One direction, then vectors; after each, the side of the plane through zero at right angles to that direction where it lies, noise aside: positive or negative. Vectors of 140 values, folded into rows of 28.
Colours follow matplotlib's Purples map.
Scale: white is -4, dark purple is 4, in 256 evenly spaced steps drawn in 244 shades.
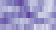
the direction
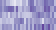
negative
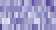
negative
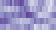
positive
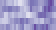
negative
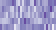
negative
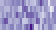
positive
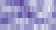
positive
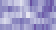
negative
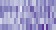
negative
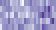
negative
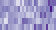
negative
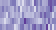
negative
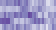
positive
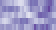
negative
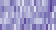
negative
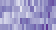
negative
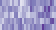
negative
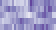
negative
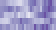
negative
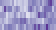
negative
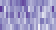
positive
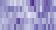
negative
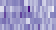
positive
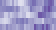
negative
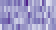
positive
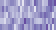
negative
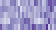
negative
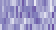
positive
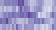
positive
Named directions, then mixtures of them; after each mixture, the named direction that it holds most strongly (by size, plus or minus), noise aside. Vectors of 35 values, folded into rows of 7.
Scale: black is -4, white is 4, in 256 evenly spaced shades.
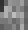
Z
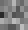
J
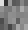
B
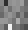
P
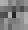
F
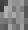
Z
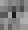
F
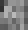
Z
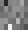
P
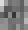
Z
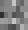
J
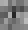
F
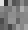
B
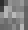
Z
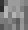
Z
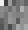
B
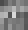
F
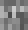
F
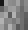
B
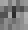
F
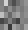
P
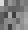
F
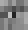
F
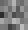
J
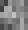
Z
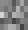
J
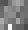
P
